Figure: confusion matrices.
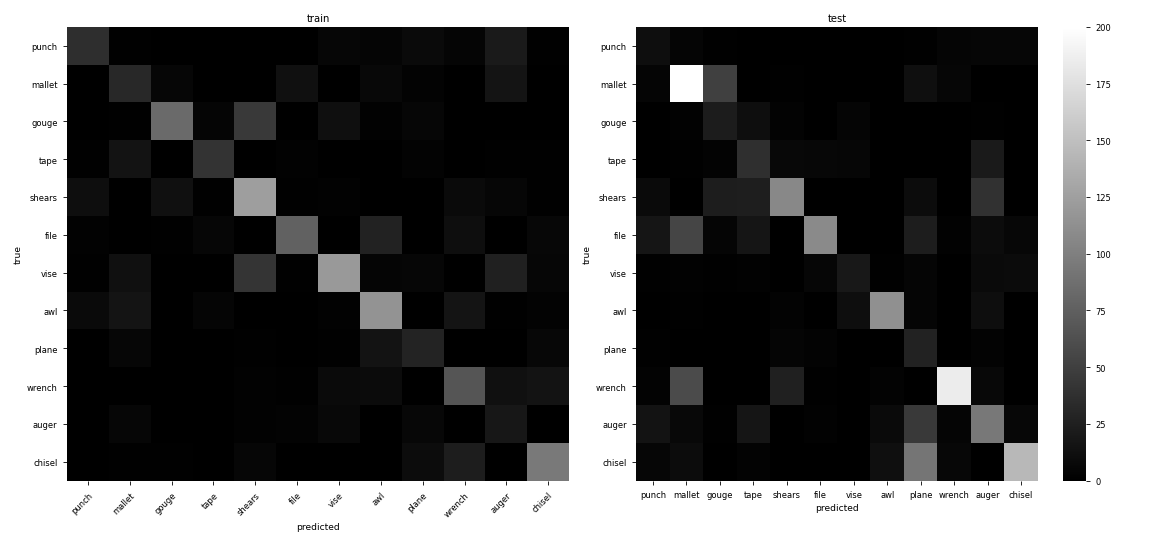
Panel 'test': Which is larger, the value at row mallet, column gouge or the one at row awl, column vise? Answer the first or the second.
the first
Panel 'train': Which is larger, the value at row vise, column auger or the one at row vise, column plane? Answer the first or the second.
the first
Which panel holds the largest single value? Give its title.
test
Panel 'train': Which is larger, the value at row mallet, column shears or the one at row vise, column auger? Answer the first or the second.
the second
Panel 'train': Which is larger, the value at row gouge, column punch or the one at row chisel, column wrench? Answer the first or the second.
the second
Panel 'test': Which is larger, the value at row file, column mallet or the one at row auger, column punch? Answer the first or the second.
the first
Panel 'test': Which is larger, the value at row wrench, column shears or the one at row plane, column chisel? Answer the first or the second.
the first
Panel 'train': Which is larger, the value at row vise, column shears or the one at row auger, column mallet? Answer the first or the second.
the first
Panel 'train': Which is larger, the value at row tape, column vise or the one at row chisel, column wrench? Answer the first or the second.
the second
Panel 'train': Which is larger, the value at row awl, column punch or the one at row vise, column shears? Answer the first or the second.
the second
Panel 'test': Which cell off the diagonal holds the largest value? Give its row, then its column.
chisel, plane
